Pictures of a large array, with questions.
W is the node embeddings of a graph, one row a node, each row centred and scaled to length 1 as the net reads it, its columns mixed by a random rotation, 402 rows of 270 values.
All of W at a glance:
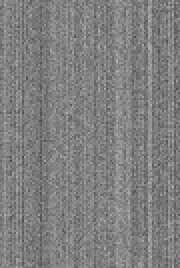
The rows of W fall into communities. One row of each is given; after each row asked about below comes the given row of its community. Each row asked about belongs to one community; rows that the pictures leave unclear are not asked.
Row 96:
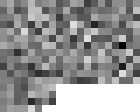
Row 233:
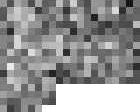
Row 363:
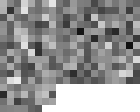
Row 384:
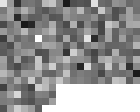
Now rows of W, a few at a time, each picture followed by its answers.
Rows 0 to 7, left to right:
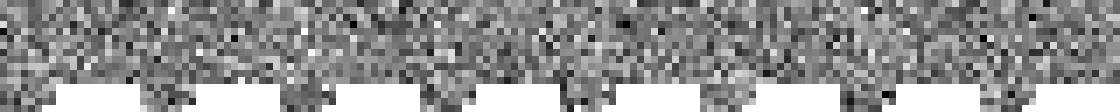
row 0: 233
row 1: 96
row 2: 233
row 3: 363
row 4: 233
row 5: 363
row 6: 233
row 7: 384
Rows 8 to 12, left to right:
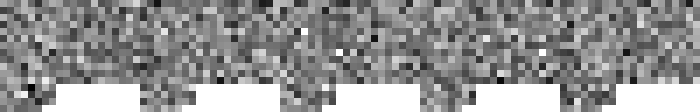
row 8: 384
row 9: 96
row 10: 96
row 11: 96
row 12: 233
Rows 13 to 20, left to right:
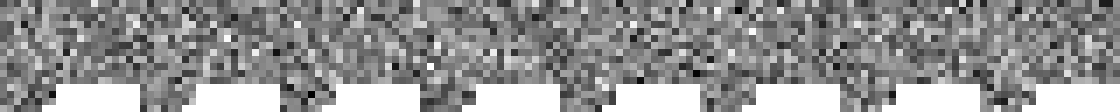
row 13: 384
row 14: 384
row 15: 363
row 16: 233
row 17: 96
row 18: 233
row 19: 96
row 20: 233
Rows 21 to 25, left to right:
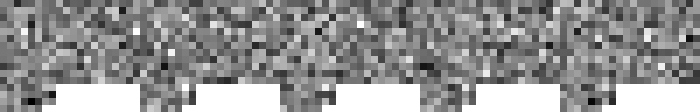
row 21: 96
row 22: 96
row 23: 233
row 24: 96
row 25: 96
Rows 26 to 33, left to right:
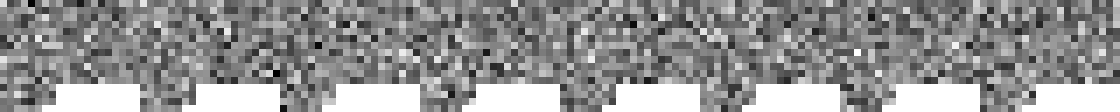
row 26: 384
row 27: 96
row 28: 363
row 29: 384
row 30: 233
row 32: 363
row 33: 363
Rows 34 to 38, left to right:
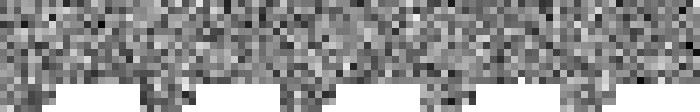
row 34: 384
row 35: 233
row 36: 384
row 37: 96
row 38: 96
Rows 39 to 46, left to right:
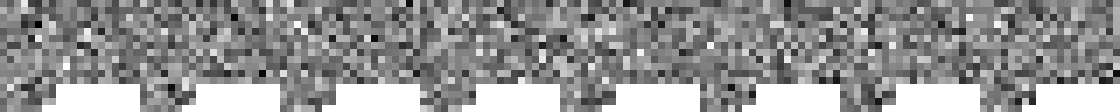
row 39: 384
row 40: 384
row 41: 96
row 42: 96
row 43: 384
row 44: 96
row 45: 384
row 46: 96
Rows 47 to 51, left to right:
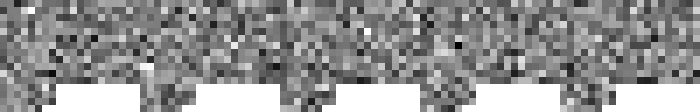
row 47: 96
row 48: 384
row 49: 96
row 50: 363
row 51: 96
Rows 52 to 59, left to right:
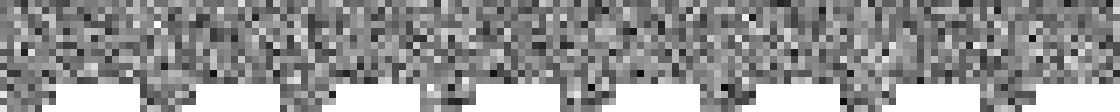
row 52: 96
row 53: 363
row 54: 363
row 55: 384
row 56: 384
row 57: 384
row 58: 233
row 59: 96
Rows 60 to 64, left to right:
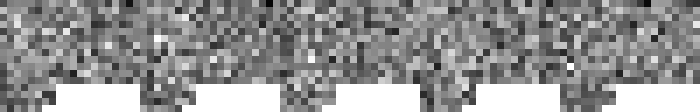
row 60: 233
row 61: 233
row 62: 363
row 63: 233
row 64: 233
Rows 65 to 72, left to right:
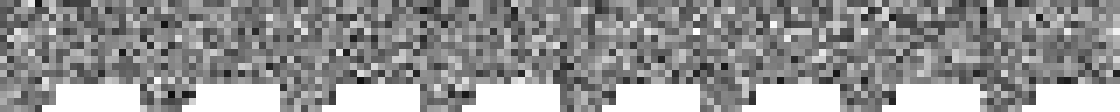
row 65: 384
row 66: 384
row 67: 96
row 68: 384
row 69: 96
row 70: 96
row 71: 233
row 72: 96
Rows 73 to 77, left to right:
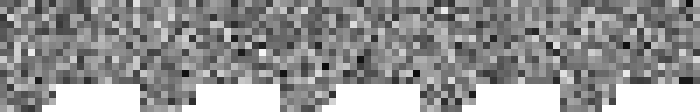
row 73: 363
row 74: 96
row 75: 363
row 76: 363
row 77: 96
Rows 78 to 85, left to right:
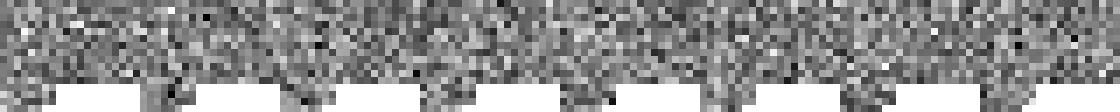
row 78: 96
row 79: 384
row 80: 363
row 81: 384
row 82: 233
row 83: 363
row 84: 233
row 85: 363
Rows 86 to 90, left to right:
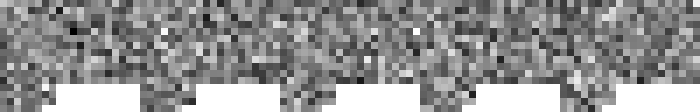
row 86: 233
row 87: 233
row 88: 96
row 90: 363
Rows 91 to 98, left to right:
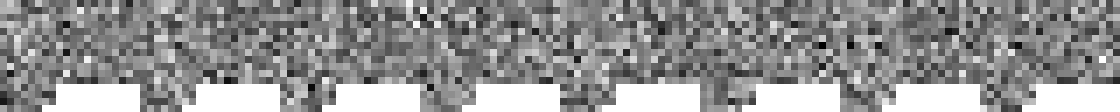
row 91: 233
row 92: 363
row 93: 384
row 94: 363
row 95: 233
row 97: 363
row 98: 363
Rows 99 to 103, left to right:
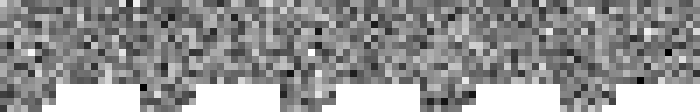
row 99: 363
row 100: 384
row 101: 363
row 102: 384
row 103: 96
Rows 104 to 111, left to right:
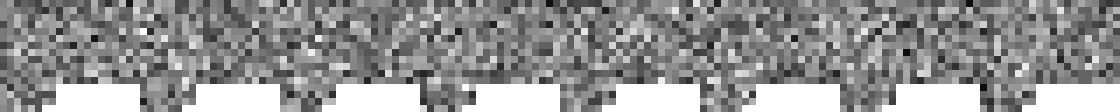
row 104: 96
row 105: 384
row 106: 363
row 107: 233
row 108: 96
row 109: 363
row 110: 233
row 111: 233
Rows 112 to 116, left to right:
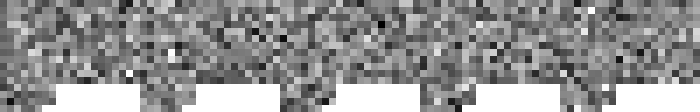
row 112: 233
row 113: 363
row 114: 384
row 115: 96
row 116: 96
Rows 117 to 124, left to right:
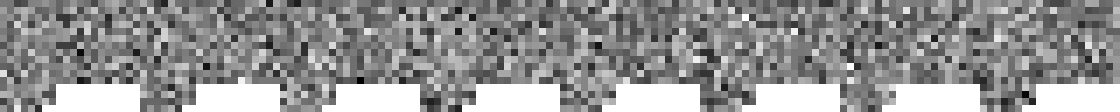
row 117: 96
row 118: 96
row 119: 96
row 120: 233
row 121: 363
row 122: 233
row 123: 363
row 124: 233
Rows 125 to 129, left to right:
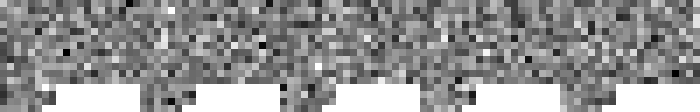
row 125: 233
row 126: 96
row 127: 384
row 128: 96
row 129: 96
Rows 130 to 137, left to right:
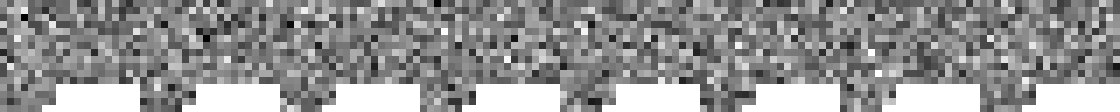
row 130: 233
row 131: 384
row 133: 96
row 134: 96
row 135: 233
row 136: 363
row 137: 384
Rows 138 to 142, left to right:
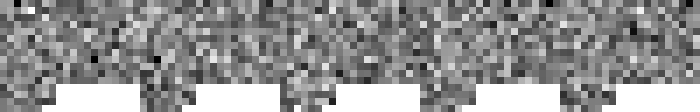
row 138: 384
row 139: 233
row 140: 233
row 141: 233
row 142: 233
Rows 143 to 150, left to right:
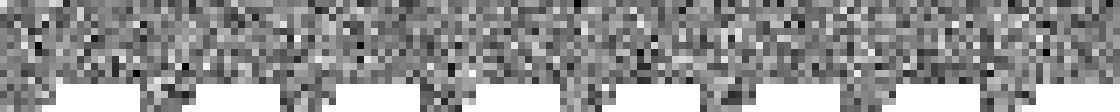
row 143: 363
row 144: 384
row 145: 233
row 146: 363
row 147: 96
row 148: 384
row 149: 363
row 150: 233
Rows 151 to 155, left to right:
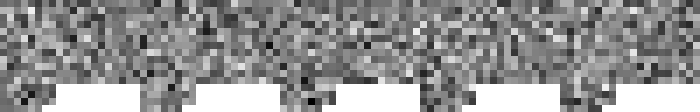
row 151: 384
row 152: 384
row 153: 96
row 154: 233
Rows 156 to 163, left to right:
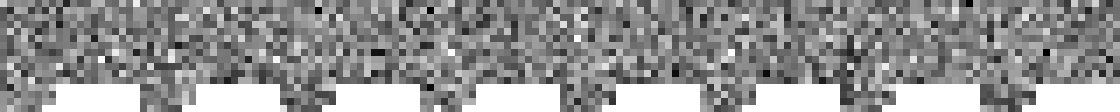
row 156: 363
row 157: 363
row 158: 233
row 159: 363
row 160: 233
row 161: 363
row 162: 233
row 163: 233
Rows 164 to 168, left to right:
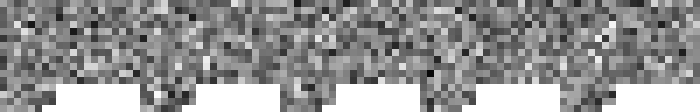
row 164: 96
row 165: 384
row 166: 384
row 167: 233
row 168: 384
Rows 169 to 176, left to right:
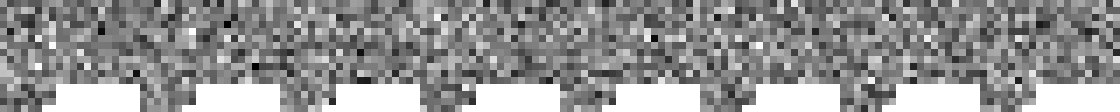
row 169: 384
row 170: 384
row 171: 96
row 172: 233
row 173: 96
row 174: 384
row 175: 384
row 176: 363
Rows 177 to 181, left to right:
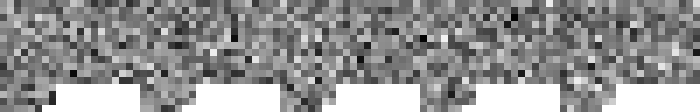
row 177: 96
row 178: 363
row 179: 363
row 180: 384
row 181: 363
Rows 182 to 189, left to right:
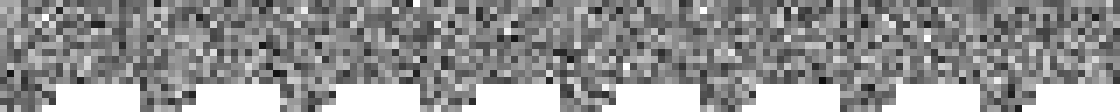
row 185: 96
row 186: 233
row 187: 363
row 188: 384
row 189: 384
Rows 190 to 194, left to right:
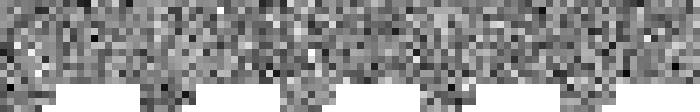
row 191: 233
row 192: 363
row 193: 96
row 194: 363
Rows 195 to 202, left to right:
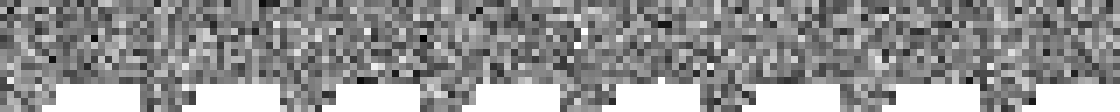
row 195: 363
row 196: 233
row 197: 96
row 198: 384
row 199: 96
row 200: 233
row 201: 233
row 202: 233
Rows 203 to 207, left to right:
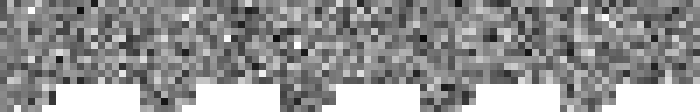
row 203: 96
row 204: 363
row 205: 233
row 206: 384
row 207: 363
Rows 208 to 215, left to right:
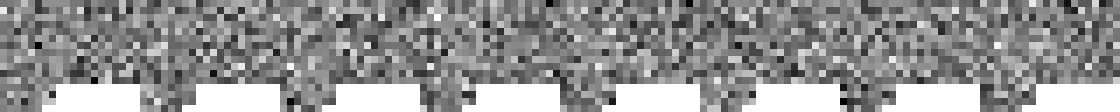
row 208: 363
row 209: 96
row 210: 233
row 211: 233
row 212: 233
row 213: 363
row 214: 233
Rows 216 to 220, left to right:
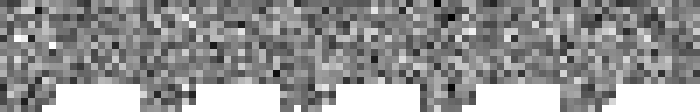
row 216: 384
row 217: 96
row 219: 384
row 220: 384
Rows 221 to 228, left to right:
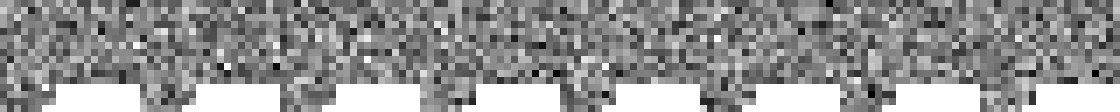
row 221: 233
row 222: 384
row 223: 384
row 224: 96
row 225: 233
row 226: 233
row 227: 384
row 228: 96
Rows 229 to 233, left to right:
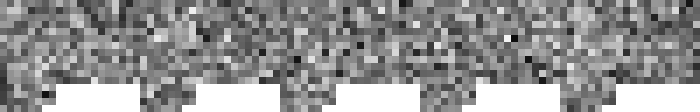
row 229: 233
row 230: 384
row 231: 233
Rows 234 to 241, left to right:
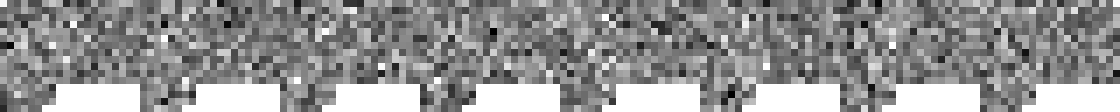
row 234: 384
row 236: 384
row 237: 384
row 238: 233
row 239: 384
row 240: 384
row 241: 363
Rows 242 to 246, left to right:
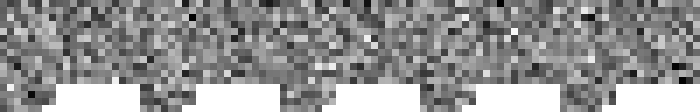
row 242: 384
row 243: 233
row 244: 384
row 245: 233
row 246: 363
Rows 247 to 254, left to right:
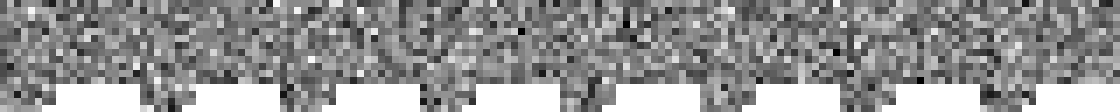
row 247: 96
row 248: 363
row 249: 233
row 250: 233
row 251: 384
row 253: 233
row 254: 233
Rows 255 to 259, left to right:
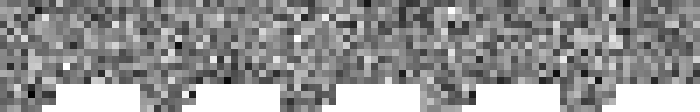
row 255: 384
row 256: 363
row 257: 233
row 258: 96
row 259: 384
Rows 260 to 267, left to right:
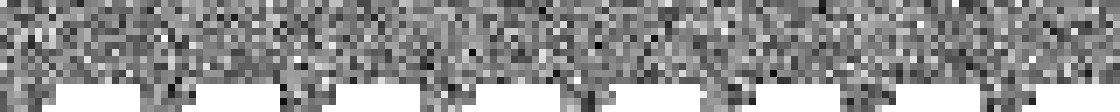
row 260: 384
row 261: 384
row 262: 384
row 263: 96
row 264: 363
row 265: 96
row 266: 233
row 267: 233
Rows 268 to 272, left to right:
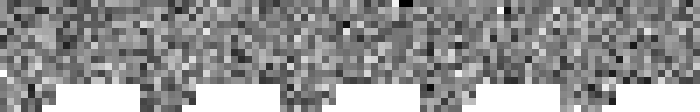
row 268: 384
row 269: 233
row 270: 233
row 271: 363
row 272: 96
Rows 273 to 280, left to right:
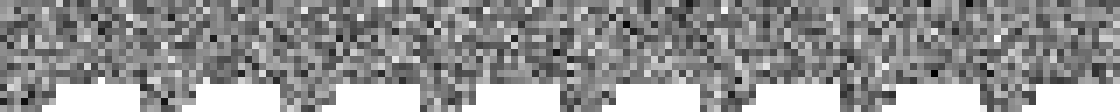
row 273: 384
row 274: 363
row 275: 363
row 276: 96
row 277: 233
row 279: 233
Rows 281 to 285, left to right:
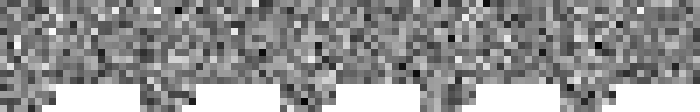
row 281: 233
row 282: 233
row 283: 363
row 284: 384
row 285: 363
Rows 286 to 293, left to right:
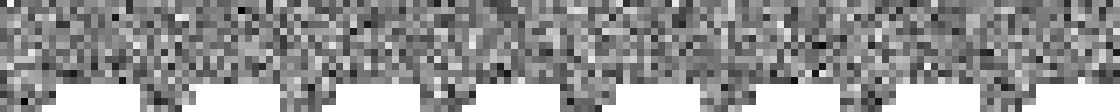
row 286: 363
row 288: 384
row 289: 384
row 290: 233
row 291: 96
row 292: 384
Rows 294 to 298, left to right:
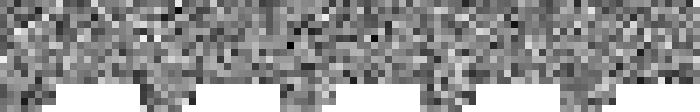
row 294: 384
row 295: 233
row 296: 363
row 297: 233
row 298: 96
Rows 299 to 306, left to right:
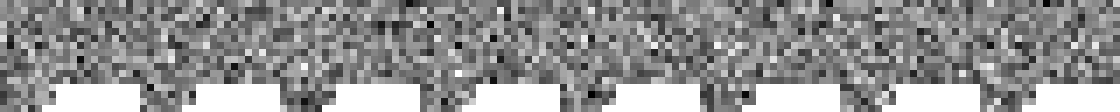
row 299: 363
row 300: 363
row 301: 233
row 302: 363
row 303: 384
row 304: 233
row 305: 363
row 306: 363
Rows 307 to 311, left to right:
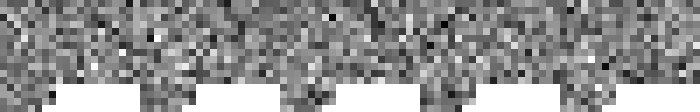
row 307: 96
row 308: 233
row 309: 384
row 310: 384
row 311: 363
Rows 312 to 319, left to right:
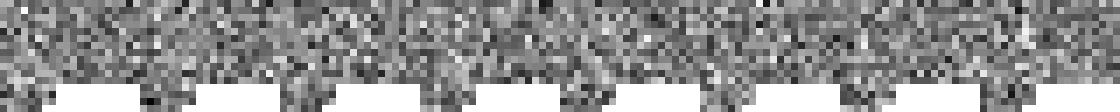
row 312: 363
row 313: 233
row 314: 384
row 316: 384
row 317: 363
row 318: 363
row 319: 384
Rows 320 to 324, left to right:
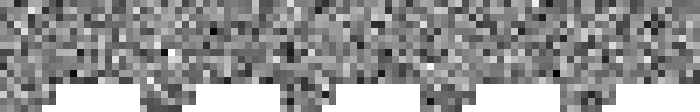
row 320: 96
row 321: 233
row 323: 233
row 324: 384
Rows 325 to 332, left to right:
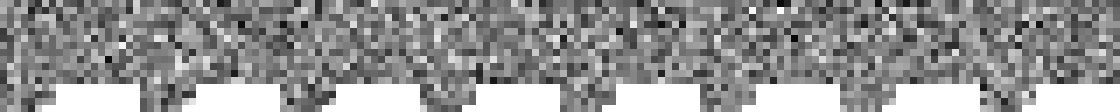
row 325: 363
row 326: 384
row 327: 384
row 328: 233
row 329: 384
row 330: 233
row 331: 384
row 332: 363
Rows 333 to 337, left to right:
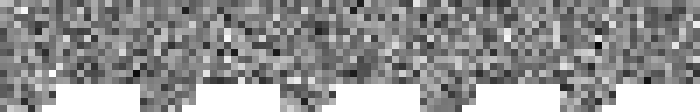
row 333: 363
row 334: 96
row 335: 363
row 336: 384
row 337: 363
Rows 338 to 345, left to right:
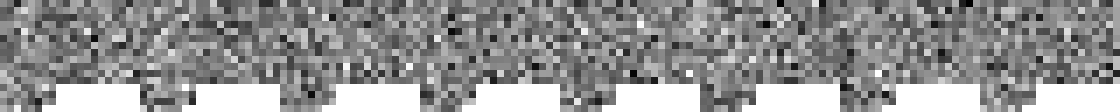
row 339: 233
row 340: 384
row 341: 363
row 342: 96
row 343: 233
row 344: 233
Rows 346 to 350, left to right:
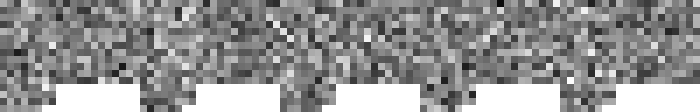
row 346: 96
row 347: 233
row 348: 384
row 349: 363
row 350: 363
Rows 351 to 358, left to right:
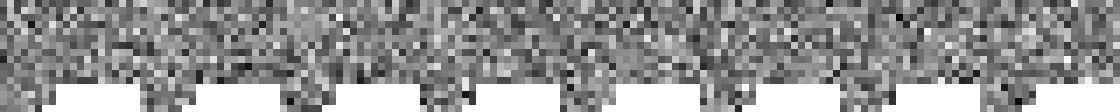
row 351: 96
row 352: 233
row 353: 233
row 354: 233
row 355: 363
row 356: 96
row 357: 96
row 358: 384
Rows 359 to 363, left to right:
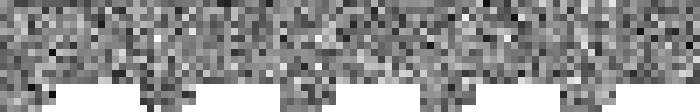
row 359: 96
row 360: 233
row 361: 384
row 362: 384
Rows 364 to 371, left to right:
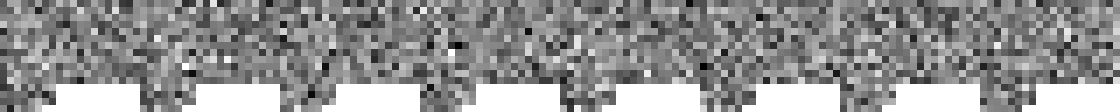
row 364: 233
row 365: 233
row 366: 384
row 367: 363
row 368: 233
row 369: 96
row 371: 96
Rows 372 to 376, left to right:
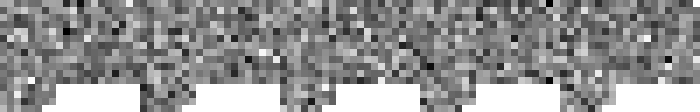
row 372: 384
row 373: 363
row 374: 96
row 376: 363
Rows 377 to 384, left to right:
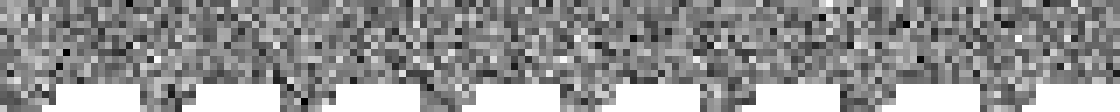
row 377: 233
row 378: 384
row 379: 363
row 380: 363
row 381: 363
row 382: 384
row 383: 363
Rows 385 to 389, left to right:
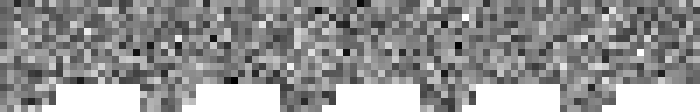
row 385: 96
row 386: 363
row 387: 233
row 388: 363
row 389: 384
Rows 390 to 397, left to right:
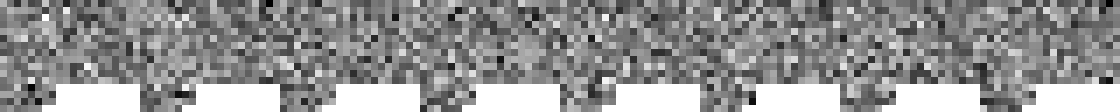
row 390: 384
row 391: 233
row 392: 363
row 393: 363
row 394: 384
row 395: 233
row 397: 233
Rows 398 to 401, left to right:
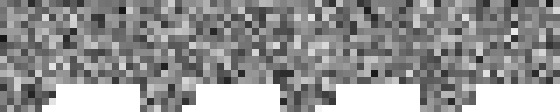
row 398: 384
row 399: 384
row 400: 233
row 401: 96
